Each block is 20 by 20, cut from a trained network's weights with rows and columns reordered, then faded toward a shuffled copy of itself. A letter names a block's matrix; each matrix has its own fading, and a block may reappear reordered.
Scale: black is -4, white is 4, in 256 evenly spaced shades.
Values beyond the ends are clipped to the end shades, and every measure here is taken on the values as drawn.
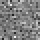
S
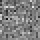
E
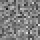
E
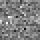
S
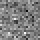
S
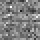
S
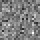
E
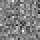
E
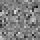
E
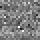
S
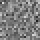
E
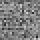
S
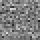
S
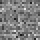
S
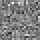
E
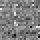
S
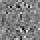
E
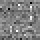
S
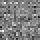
S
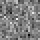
E
